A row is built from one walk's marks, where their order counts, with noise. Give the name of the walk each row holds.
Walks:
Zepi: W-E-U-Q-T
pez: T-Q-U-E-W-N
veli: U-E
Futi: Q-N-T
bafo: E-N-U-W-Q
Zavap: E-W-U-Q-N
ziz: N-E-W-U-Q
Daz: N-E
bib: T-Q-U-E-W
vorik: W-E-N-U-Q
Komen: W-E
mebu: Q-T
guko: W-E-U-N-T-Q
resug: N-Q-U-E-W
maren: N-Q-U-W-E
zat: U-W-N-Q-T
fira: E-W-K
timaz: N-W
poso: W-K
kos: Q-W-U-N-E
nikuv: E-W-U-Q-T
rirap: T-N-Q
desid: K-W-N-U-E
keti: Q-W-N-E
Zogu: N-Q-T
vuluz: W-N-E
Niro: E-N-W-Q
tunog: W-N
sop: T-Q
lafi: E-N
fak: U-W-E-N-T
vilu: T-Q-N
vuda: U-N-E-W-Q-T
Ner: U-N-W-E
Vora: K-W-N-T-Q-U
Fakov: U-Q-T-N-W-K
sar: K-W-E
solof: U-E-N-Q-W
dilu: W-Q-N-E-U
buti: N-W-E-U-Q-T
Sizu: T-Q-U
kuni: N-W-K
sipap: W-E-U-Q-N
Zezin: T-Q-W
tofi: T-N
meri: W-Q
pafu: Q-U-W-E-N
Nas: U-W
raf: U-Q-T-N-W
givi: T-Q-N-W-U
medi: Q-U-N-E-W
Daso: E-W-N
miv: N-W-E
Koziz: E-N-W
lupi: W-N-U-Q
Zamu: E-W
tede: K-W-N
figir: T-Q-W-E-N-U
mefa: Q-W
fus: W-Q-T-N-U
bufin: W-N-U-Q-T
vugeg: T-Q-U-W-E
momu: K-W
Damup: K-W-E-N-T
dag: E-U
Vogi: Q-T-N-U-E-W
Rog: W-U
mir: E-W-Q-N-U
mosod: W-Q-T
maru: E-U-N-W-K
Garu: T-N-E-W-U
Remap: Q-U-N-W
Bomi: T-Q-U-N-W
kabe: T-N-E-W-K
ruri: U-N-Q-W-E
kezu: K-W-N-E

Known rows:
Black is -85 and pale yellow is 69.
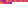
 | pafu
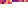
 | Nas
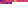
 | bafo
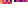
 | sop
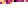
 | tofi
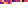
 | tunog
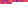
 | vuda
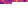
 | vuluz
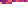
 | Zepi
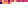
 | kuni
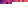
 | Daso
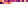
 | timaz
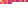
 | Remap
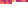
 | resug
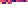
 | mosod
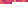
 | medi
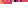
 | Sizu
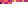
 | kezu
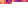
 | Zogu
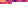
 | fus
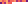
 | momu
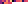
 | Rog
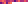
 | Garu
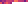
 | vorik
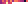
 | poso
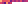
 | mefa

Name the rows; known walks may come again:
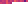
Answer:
dilu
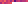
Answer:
figir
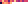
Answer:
kuni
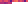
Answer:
keti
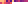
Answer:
rirap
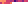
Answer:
givi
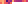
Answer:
Zogu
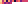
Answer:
mebu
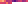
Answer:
fus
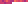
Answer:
kos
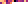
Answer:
tofi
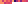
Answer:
Sizu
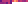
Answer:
Niro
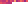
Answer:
ruri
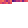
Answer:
bufin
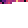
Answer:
Komen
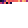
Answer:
dag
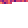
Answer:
vugeg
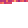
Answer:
maren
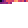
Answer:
fira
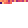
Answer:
tede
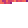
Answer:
medi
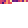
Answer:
Nas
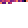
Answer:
meri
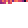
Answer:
poso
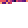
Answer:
mosod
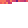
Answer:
Fakov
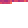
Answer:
buti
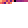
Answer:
Zezin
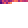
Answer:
miv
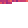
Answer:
vuda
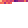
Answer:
Bomi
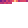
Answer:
ziz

